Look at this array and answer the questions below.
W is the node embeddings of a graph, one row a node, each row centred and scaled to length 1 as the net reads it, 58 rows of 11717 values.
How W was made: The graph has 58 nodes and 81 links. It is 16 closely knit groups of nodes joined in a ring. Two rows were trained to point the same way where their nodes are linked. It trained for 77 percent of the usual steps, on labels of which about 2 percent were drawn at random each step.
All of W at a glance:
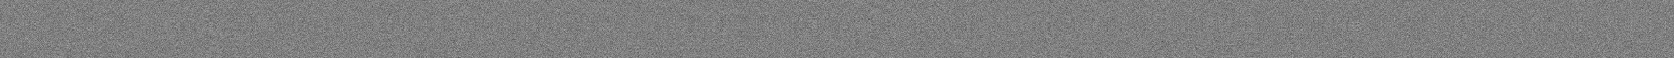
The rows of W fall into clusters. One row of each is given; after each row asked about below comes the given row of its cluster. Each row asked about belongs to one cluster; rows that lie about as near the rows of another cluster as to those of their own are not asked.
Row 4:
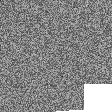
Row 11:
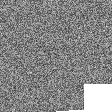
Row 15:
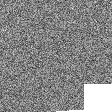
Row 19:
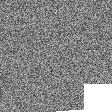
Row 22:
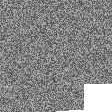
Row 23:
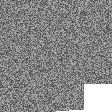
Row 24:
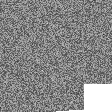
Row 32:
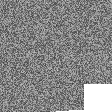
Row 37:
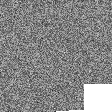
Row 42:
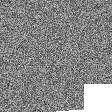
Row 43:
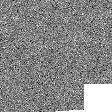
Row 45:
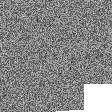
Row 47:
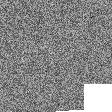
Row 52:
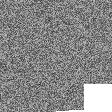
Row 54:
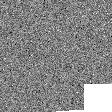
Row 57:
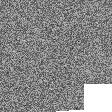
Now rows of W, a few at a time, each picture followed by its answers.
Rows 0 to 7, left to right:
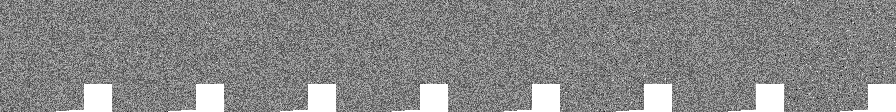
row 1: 22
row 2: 15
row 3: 32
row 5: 24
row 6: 24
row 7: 43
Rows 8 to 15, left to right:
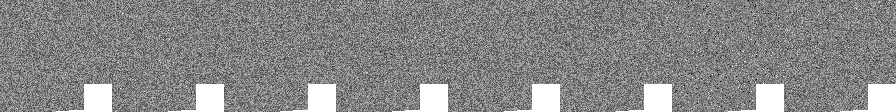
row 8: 54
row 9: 45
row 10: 19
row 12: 23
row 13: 47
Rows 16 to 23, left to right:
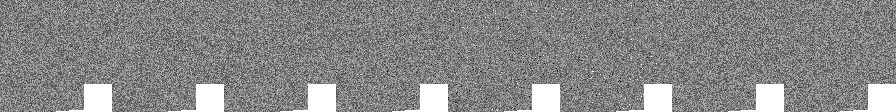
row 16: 4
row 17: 37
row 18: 19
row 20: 37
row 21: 37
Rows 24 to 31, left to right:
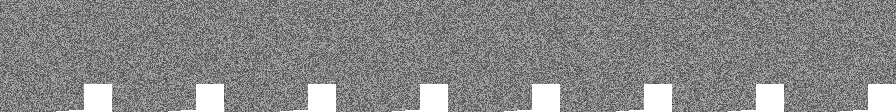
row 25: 22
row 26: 45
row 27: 23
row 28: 23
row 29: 57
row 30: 22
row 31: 54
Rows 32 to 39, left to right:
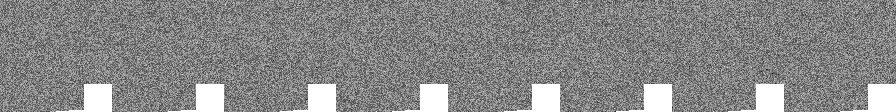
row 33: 11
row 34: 43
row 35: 37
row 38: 24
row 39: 11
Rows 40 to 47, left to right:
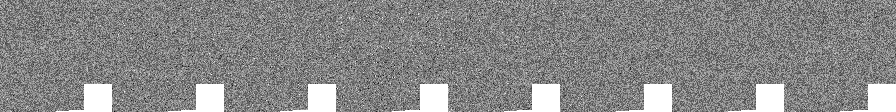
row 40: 47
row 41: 54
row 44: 52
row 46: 54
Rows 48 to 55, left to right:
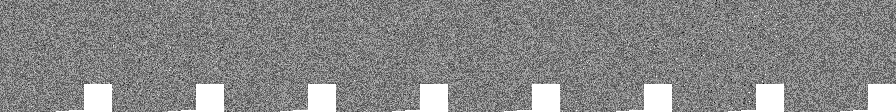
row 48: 32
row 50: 42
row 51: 57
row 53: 4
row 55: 23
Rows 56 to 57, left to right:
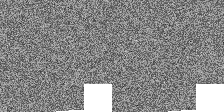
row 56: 52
